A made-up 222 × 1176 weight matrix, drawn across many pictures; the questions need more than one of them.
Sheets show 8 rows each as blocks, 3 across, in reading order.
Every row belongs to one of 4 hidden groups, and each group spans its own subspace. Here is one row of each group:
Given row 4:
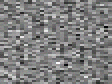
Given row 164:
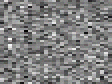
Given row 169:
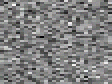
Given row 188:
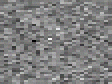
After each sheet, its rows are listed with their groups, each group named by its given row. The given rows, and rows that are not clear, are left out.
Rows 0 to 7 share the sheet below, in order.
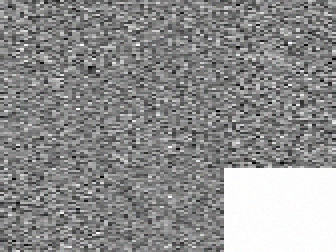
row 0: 169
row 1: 4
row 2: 188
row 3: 169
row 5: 169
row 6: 164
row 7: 188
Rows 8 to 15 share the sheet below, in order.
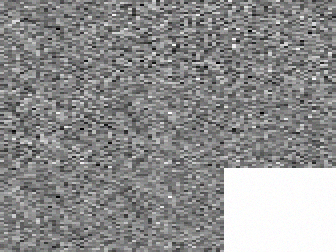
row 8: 188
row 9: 169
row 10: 164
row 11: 188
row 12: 188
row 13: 164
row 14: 188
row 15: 188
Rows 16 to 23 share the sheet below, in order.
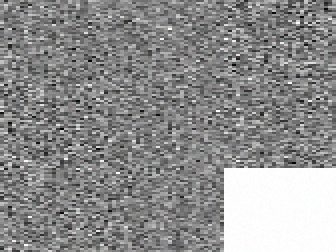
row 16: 164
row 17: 188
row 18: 169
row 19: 164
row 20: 4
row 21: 164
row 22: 164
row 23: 169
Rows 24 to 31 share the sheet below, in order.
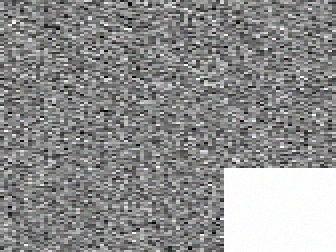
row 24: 188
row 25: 169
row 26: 188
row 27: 4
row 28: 169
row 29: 4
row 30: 164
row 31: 169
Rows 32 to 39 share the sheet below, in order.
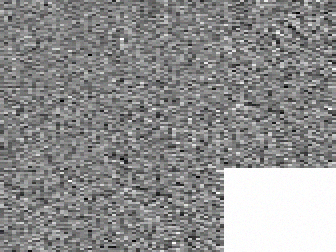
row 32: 169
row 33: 164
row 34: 169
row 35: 4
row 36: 4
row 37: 188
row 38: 4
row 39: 188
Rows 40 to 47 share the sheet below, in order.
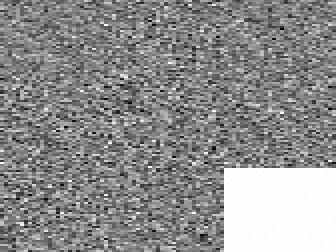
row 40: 188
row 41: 4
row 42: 188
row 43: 188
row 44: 169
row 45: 188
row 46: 4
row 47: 169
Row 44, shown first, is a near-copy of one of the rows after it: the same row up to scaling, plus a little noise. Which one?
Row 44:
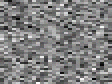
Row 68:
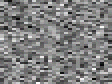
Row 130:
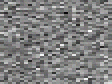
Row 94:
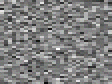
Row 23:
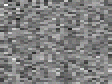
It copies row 68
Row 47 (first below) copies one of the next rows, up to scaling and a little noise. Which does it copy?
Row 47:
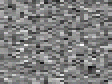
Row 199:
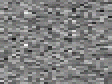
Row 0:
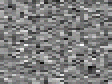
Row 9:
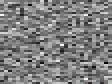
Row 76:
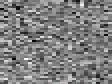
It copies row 0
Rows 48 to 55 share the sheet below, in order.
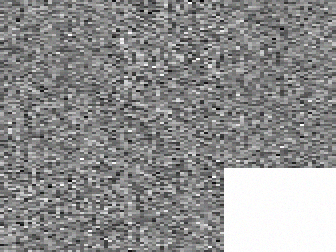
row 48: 169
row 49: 164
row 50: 188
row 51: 164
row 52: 188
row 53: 164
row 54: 4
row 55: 164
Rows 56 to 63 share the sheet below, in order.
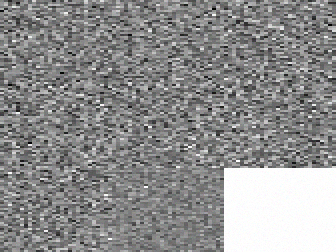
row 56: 169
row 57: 164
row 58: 188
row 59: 169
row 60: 169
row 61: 164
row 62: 4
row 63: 4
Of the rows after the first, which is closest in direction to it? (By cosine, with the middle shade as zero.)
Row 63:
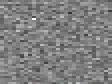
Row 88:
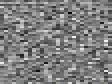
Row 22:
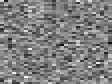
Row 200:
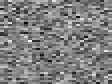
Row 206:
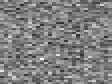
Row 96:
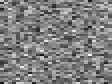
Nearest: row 88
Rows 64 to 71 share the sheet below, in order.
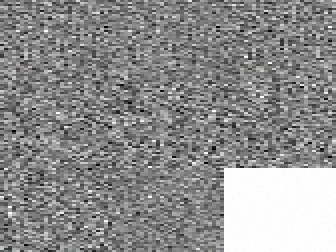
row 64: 4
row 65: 4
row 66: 4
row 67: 188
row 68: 169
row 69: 164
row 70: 164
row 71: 169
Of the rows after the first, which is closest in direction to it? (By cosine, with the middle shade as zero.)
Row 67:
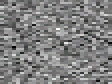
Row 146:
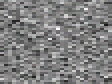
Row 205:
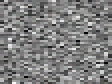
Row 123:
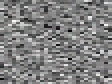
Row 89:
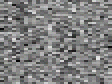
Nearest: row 146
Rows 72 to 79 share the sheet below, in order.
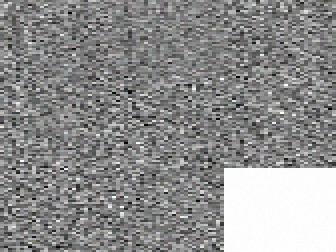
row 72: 164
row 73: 164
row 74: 164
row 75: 169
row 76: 169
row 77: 188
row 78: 169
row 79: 164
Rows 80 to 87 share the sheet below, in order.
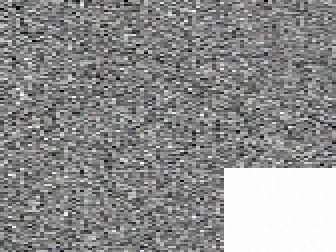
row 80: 169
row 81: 169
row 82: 169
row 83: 169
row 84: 4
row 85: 188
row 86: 169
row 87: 4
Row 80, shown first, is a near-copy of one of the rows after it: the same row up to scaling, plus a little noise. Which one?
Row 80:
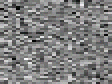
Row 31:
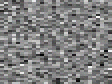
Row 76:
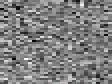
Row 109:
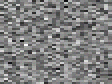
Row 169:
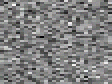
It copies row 76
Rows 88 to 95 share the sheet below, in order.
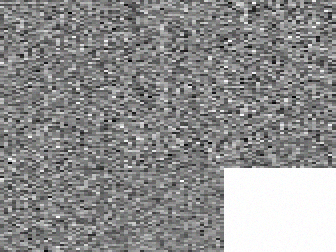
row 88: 4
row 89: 169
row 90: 169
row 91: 4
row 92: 164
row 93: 4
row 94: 169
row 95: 4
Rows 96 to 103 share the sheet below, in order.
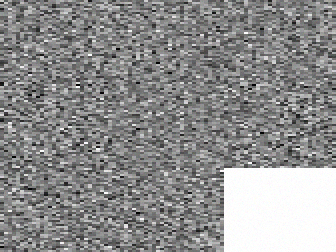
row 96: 169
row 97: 4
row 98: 169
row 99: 164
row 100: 169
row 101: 169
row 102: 188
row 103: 169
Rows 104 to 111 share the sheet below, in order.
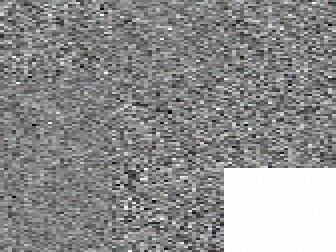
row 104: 164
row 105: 188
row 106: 188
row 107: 188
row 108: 188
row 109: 169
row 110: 164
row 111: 169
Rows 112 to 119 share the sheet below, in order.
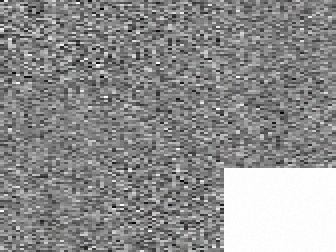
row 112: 164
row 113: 4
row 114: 164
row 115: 164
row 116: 188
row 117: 188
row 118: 169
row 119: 4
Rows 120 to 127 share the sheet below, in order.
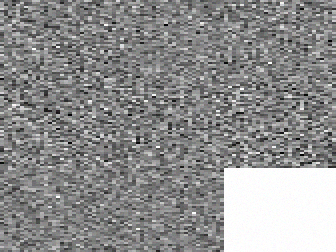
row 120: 188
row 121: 164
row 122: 4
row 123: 188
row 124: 4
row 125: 169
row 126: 188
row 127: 169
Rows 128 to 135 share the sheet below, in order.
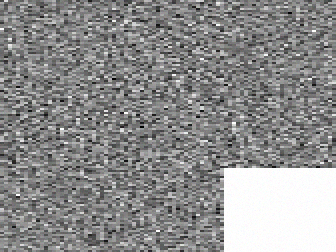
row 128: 164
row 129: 188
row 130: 169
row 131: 4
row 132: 164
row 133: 164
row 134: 169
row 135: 4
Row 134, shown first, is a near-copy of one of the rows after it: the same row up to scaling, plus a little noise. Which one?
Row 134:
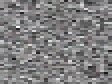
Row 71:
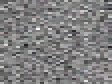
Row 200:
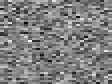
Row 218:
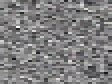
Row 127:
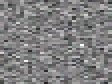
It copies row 218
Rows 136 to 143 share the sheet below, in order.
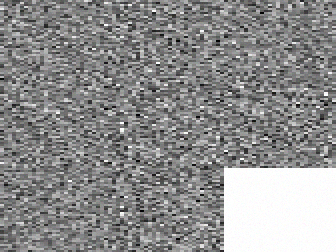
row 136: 188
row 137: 4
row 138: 164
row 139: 188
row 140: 164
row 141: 169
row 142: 4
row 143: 164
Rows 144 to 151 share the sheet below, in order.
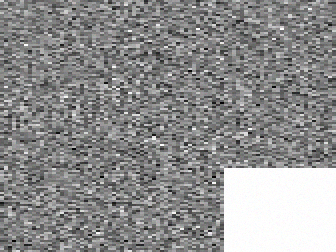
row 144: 169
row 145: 188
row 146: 188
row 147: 169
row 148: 169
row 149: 169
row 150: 164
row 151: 164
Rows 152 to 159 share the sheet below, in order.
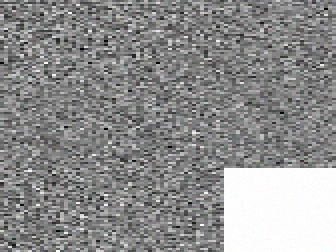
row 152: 4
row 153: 4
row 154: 164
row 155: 188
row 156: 4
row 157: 188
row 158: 4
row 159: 4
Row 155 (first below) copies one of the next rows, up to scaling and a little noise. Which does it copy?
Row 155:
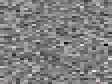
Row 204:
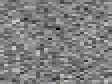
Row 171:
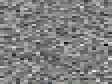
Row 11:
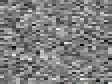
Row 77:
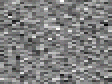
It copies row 171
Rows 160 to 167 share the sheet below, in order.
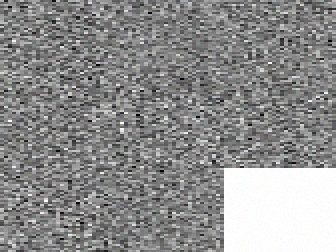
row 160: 164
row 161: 164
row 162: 4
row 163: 4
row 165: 164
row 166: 4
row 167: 4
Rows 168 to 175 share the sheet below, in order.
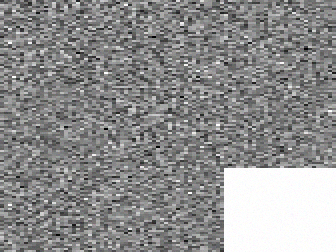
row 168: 164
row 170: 4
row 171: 188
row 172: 4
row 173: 4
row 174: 4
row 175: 169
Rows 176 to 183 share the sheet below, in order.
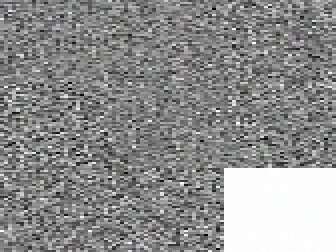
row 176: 4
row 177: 164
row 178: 164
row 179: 169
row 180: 4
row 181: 169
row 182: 4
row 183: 169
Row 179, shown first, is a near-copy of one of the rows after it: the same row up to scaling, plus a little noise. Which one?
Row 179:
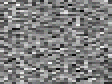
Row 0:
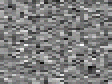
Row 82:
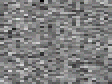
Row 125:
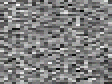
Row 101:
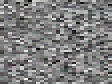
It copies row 125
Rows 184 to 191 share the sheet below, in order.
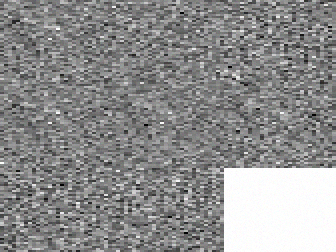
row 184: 188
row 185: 4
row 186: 4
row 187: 188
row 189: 188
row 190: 4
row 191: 169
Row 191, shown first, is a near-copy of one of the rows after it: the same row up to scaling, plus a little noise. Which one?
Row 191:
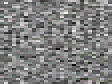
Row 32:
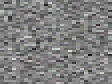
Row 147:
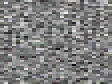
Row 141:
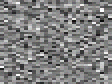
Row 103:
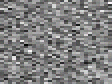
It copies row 147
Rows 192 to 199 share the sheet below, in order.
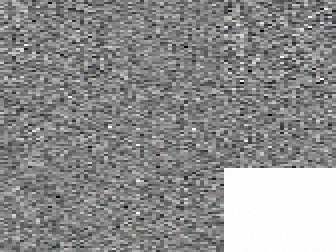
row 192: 169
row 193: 4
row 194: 164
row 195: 4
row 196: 169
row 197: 4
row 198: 188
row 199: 169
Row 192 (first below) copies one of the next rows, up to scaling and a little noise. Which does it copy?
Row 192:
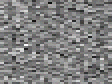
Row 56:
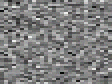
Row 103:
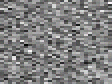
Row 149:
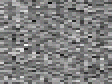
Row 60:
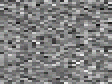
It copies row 149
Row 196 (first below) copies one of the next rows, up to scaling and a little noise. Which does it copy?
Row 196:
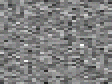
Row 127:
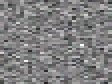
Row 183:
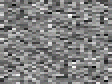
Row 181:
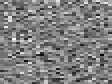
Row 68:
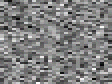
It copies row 127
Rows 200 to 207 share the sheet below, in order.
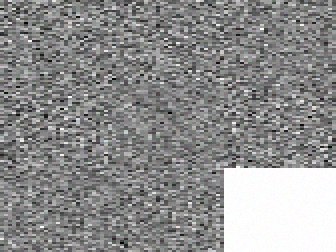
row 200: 169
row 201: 188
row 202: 169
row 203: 4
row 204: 188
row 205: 164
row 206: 4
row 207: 4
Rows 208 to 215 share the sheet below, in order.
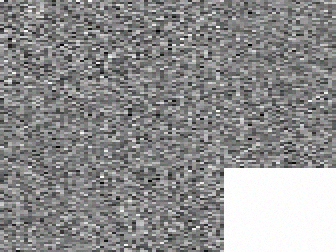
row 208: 164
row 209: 4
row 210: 169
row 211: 4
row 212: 4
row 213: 164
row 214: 164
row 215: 164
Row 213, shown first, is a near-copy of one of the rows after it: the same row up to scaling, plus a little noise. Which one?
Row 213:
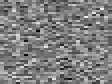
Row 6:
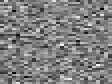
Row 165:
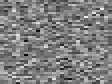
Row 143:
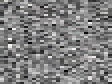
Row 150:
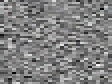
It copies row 165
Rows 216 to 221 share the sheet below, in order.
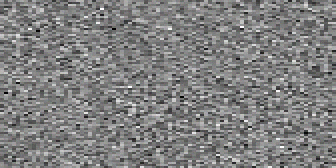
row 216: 164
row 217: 188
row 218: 169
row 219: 164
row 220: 4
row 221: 4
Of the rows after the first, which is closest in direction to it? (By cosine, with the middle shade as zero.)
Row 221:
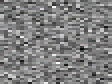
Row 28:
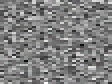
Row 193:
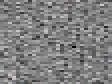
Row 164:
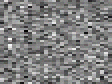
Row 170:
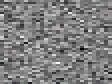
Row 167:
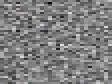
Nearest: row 170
